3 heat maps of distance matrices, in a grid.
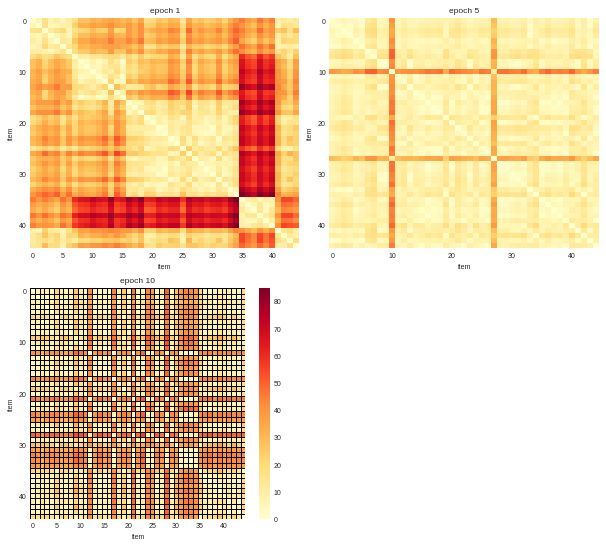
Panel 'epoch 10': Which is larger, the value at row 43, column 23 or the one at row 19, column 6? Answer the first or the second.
the second
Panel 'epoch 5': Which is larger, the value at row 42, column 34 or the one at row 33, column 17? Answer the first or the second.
the second
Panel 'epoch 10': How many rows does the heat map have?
45
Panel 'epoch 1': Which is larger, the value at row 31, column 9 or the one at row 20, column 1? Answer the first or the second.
the first
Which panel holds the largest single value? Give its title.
epoch 1
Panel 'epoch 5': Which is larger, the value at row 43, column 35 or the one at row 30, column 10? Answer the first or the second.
the second
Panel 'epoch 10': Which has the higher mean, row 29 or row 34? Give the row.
34
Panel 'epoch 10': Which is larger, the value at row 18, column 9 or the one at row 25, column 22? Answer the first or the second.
the second
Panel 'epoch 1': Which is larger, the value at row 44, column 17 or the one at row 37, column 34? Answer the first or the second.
the second
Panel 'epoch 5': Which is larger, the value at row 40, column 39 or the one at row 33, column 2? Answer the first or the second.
the first
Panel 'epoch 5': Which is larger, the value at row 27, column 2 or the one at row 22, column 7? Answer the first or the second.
the first
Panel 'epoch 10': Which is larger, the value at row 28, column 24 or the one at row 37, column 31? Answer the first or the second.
the second
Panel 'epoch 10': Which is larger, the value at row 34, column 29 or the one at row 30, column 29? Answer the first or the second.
the first
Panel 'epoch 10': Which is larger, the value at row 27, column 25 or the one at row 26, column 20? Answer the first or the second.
the first
